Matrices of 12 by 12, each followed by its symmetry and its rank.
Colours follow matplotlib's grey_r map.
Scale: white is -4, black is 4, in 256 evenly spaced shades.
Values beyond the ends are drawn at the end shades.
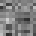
neither, rank two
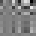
neither, rank one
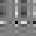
neither, rank one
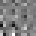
neither, rank two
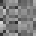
neither, rank two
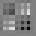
symmetric, rank one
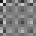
symmetric, rank one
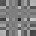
symmetric, rank one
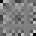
symmetric, rank two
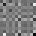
symmetric, rank two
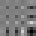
symmetric, rank one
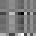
neither, rank one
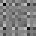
symmetric, rank two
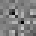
symmetric, rank two
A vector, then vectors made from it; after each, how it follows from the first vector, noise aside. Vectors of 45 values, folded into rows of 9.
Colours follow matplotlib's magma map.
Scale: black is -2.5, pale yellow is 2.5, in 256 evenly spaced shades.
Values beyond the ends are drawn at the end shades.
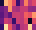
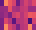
shrunk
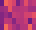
shrunk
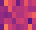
shrunk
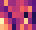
wrapped around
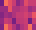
shrunk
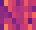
shrunk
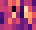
wrapped around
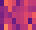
shrunk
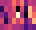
wrapped around
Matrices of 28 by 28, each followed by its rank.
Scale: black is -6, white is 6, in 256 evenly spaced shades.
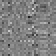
five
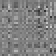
three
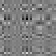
two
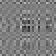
two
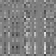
two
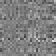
five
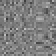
five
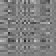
two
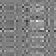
three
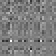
three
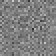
five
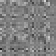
three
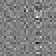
three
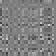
two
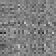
five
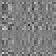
three
